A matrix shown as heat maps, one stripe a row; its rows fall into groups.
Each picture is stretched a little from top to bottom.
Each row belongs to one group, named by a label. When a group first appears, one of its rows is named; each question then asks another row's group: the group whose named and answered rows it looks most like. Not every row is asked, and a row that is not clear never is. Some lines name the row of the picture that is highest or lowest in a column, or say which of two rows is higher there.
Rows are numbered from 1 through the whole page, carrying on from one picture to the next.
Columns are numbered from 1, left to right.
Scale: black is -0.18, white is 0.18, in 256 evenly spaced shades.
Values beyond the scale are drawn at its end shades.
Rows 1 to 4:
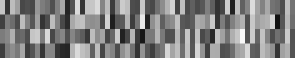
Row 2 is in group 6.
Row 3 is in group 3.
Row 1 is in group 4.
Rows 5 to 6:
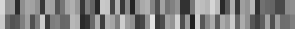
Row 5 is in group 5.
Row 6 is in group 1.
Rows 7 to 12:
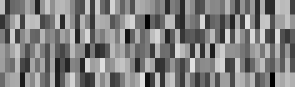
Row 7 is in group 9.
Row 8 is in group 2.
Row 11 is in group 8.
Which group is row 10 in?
3
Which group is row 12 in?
2
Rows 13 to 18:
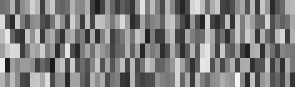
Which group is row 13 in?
5
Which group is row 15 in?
2
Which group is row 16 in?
8
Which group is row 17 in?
1
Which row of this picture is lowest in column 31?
18
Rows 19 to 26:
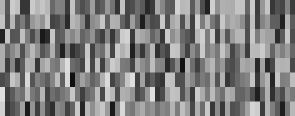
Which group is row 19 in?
3
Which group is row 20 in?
3
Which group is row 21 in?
6
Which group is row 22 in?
8
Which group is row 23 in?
9
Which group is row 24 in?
2
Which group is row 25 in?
1
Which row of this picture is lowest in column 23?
26
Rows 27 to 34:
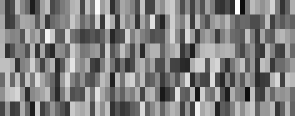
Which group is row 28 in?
1
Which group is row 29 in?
2
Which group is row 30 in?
1
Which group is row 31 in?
5
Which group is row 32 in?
2
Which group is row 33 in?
8
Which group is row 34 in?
6
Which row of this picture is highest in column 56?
32
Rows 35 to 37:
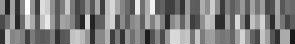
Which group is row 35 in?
9
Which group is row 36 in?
9
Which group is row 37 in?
6
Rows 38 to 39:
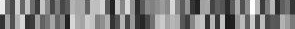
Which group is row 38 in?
4
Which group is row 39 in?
6
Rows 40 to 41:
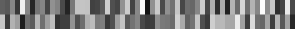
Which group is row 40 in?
6
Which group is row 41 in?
3
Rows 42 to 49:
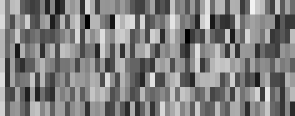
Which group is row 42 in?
8
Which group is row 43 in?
4
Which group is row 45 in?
5
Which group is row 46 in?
3
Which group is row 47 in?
1
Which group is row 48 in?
4
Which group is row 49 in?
3
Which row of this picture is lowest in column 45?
43
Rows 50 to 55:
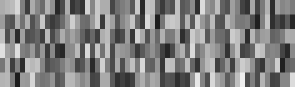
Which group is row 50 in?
8
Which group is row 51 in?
1
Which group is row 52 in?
5
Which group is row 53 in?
8
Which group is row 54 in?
2
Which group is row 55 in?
5
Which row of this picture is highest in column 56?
54
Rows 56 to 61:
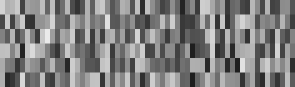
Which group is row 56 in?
8
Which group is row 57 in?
6
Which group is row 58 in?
9
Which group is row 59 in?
2
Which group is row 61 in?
1
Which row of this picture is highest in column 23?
58
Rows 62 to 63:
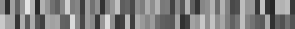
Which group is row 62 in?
9
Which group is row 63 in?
5
